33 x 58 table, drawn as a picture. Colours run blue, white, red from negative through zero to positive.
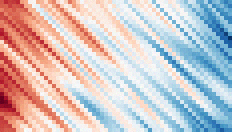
On average the colour sits 50% of the way up the scale. Values rise toward the left. Streaks slant down to the right.
